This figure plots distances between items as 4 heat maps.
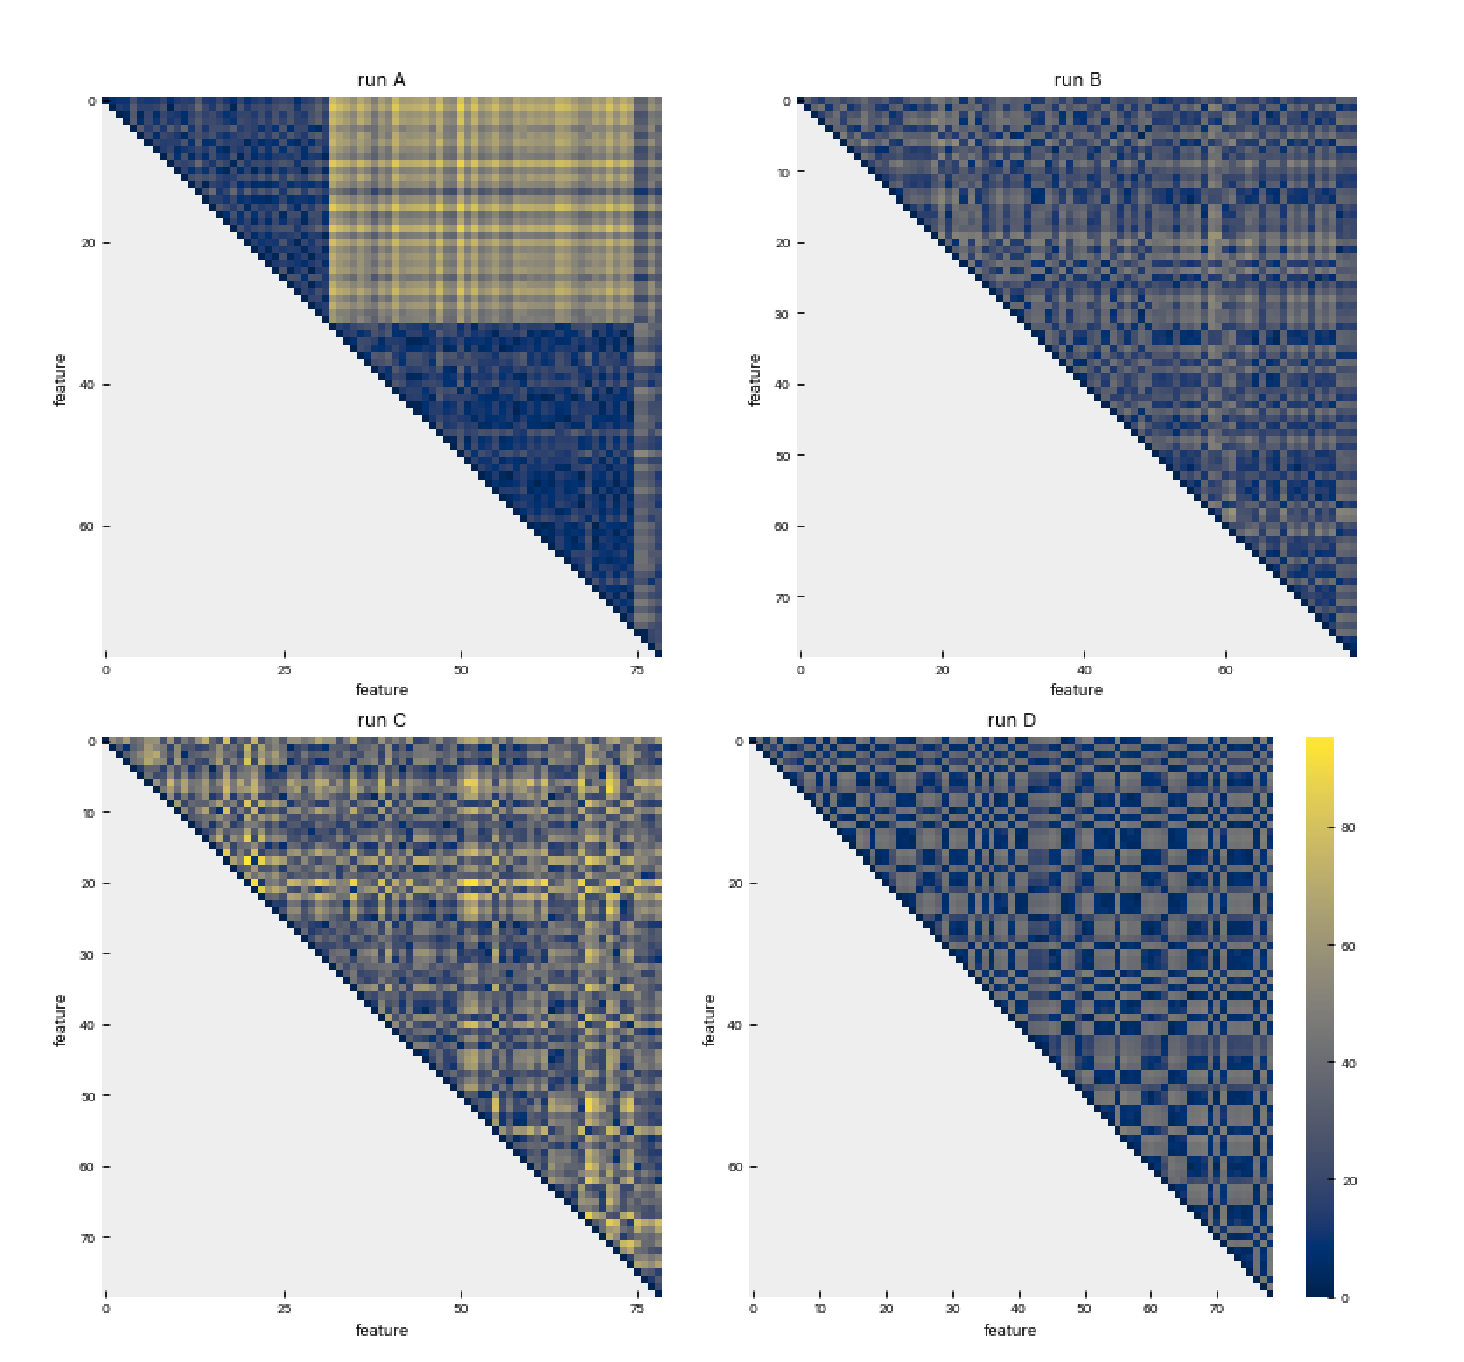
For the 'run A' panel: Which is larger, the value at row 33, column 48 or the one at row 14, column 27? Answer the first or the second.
the first
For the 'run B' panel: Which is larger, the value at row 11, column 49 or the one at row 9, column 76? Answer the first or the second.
the second
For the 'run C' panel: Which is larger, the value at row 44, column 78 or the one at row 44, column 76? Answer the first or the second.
the first
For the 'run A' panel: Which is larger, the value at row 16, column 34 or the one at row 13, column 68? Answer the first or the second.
the first
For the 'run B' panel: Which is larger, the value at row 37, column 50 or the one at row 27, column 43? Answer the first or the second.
the second
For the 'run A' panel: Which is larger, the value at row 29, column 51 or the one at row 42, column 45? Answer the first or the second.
the first
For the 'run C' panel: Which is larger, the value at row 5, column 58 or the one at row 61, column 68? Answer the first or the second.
the second
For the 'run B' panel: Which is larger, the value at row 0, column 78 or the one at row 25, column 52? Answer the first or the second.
the first
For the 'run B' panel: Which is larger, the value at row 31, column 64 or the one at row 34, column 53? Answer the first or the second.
the first
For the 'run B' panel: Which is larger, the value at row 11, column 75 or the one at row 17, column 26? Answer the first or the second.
the first
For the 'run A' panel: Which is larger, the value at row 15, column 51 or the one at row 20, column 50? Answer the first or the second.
the second
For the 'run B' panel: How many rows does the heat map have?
79
